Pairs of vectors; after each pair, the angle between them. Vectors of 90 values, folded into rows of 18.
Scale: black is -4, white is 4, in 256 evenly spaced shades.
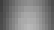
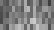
partly aligned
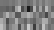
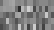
nearly opposite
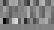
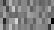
partly aligned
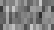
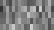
partly aligned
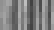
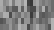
partly aligned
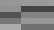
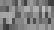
partly opposed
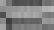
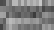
nearly opposite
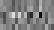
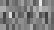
partly aligned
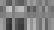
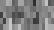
partly opposed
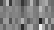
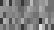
nearly parallel
